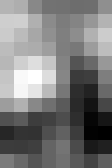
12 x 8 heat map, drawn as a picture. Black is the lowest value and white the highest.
Lone odd cells: none. Ninth with the highest average: middle left. Roughest part: centre. Ninth with the lowest average: bottom right. Grain: blotchy. Stripes: none.
